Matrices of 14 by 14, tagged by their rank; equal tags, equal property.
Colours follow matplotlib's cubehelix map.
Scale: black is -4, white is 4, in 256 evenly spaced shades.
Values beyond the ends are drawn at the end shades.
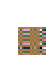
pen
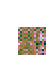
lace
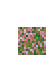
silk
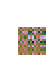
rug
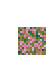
silk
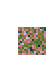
silk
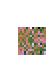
lace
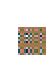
pen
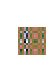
pen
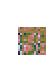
rug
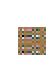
pen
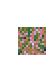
silk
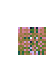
rug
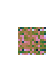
lace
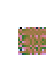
rug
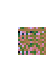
rug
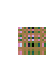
pen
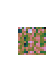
lace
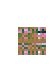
rug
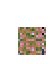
lace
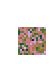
silk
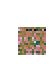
lace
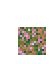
silk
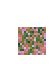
silk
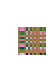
pen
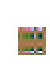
pen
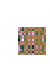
rug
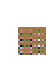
pen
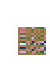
rug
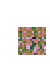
lace
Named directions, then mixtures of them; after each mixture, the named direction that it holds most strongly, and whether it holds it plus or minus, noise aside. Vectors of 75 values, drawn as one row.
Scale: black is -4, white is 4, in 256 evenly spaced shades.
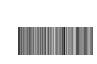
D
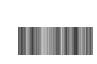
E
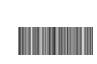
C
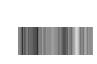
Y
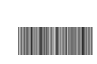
C, minus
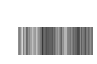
Y, minus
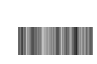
E, plus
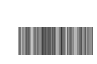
E, minus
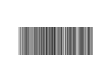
D, minus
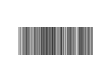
E, minus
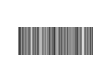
C, plus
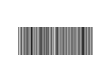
C, minus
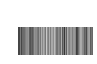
D, plus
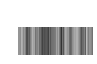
E, minus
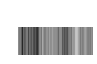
Y, plus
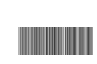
D, minus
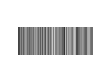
D, plus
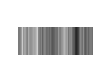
Y, minus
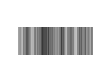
E, minus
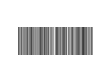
C, minus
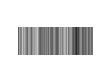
Y, minus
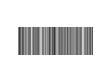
C, plus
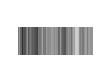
Y, plus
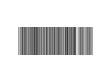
D, minus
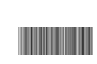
C, minus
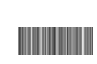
C, plus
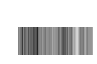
Y, plus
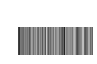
D, plus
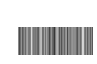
C, plus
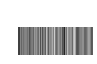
D, plus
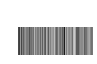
D, plus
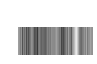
Y, plus
